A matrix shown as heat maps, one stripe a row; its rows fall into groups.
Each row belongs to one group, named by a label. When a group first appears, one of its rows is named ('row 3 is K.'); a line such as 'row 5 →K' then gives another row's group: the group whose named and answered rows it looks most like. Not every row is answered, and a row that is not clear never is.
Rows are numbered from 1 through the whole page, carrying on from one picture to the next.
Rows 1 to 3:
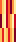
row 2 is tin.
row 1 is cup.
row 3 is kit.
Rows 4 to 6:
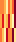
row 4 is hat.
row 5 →kit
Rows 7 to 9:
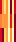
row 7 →tin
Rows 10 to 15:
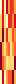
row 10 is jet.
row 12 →jet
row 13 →tin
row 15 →jet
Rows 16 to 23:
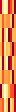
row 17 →jet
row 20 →kit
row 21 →jet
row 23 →kit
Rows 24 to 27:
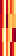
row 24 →cup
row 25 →cup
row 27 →cup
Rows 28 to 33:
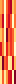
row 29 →kit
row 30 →cup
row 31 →cup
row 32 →jet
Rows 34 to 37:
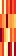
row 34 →jet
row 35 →cup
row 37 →kit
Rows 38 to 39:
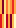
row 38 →jet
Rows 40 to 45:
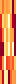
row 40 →jet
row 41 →hat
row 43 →tin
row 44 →cup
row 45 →kit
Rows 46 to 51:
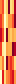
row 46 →kit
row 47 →hat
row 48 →cup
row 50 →cup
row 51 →jet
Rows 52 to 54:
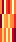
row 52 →kit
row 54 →hat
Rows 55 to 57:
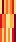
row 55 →jet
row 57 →hat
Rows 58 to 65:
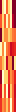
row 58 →hat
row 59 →hat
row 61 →jet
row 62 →cup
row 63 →hat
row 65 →hat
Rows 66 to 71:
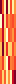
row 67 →jet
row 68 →kit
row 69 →jet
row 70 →kit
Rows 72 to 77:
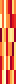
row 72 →kit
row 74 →tin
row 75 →cup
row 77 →tin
